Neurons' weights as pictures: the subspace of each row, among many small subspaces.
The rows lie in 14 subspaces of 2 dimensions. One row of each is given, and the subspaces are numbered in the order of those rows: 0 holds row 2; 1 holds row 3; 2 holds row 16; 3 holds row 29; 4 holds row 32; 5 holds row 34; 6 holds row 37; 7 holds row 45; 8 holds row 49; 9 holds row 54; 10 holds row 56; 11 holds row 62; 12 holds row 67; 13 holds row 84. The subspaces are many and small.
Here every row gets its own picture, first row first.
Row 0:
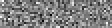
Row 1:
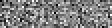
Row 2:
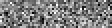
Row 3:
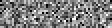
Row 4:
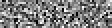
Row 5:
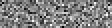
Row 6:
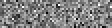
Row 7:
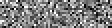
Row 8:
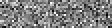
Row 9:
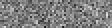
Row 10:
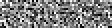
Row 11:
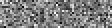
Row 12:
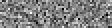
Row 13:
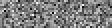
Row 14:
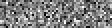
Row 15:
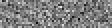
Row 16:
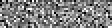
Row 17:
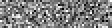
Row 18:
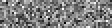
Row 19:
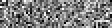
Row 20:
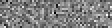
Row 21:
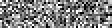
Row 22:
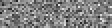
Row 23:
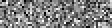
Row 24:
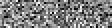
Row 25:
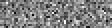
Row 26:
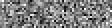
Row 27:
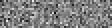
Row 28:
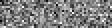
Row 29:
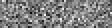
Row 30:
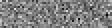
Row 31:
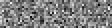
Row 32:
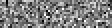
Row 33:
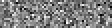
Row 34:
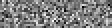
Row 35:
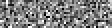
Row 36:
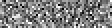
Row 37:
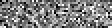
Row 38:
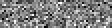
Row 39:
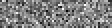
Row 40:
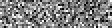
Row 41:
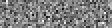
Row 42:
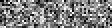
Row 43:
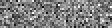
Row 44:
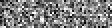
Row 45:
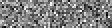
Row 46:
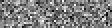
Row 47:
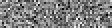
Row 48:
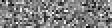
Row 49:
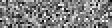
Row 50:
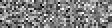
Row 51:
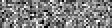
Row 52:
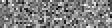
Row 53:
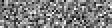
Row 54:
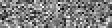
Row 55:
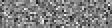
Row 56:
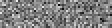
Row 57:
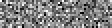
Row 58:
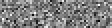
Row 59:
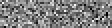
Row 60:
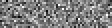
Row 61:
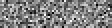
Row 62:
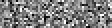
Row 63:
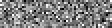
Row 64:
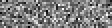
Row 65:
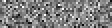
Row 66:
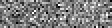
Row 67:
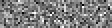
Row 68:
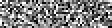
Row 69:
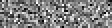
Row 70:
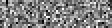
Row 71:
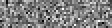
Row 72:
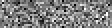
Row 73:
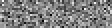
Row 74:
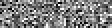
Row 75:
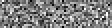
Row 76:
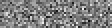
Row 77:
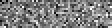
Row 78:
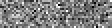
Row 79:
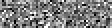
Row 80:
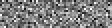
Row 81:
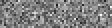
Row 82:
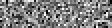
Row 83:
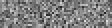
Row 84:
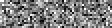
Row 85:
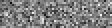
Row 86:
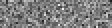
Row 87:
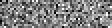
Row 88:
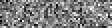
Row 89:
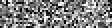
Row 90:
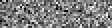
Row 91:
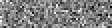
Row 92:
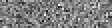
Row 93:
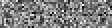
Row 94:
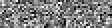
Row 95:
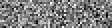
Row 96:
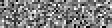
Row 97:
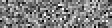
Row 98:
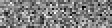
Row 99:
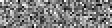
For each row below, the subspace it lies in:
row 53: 3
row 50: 9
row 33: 11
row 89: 11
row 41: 4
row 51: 9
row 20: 6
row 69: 12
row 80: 2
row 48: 11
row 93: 12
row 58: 9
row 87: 12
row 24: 5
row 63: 1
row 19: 1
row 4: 5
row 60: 5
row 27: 2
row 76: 0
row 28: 13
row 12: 5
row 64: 5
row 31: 6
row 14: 1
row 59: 13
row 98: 0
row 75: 13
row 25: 1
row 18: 1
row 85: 0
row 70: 4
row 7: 7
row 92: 8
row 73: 2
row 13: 5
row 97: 8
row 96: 3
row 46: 13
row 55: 6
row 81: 12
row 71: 4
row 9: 7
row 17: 8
